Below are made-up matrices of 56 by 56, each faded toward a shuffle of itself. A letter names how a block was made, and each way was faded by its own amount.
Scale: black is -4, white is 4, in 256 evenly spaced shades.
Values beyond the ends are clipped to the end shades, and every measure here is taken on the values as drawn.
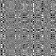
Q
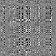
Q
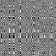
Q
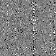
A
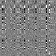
Q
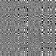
Q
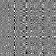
Q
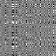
Q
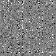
A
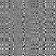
Q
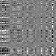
Q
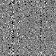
A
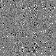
A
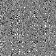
A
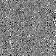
A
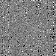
A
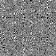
A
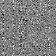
A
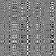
Q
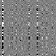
Q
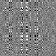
Q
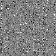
A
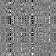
Q
